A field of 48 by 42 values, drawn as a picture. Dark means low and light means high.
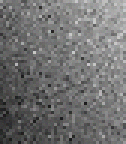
Neither half mirrors the other. No row or column stands out. There is an overall slope up to the top right. The ninth with the highest average is the top right.
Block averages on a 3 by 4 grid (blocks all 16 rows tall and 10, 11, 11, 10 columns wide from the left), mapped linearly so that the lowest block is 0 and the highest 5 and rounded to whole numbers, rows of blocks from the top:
2 3 4 5 / 1 2 3 4 / 0 1 2 3
